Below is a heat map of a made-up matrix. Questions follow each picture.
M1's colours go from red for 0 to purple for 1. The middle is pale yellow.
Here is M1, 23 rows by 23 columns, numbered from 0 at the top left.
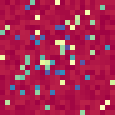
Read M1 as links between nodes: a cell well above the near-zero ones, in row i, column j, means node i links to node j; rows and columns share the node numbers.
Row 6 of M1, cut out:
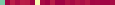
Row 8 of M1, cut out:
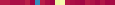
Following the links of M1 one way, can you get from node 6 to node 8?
yes
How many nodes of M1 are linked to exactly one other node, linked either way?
2
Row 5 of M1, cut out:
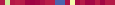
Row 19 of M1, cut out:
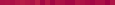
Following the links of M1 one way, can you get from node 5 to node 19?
no
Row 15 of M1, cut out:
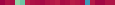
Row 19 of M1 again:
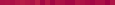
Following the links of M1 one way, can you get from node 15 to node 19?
no
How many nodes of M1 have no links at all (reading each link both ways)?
1
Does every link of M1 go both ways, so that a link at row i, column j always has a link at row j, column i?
yes
